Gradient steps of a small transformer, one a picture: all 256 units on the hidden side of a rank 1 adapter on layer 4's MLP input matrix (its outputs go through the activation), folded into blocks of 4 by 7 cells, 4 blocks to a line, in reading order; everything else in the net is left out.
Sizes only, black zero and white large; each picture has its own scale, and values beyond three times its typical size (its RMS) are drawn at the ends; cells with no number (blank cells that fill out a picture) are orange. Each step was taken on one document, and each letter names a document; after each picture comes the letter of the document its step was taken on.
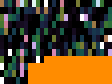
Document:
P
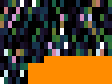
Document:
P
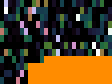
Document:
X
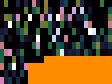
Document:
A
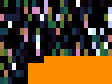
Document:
A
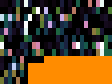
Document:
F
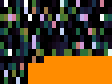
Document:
A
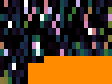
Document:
A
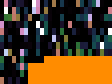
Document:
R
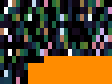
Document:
X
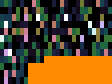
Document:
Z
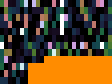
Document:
P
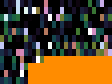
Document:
F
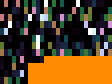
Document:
A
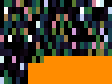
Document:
X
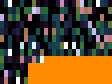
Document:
Z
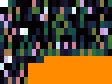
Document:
Z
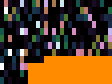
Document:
R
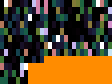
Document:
X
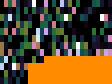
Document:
P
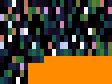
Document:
F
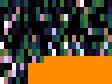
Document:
F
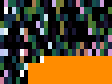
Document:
X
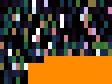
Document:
P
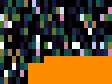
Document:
P
